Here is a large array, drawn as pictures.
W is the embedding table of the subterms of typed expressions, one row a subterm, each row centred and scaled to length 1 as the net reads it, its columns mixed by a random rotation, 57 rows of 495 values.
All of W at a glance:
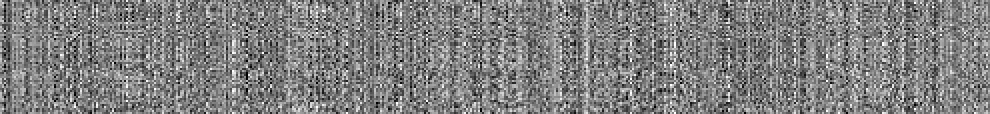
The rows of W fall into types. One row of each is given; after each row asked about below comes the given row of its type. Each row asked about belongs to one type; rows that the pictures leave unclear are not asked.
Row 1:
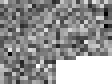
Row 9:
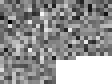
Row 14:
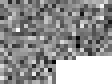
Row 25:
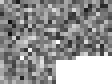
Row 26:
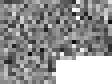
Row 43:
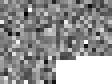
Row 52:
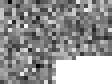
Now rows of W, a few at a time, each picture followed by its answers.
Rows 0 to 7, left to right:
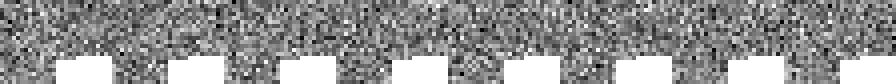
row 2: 52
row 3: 1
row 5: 52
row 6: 26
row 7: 26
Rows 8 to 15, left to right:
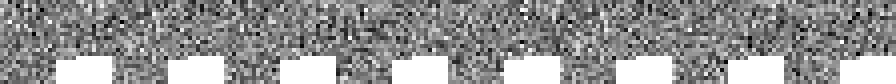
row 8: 52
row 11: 43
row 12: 26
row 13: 9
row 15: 25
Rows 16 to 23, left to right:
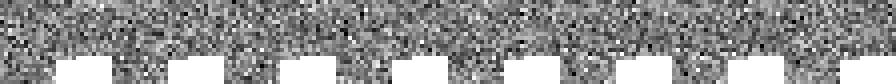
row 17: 14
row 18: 52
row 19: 43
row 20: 26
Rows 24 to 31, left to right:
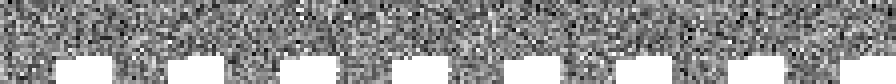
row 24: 52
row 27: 9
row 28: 9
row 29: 25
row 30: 25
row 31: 1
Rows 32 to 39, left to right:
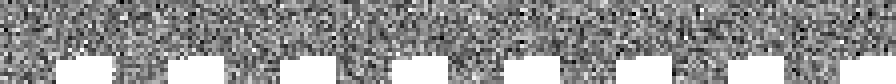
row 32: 43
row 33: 9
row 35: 52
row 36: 26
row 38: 43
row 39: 25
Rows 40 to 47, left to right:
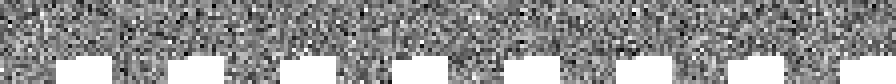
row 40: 9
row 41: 25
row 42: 43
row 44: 26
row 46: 25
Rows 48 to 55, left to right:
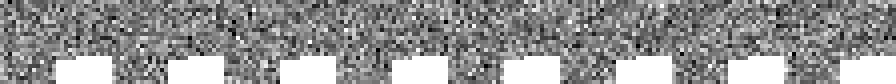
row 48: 52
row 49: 14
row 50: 43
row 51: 26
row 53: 14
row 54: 1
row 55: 1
